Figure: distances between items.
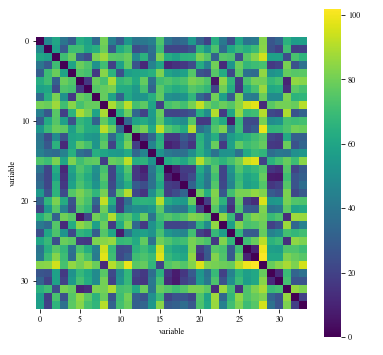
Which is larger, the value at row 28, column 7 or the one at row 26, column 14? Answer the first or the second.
the first
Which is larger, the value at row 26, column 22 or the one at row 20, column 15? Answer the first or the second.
the second
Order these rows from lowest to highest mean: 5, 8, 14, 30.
30, 14, 5, 8
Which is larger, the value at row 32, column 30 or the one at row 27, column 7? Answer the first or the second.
the second
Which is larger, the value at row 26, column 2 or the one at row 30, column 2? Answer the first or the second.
the first
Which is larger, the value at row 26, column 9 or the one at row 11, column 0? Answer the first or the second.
the first
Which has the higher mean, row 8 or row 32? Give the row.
8
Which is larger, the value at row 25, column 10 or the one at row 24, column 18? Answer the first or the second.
the first
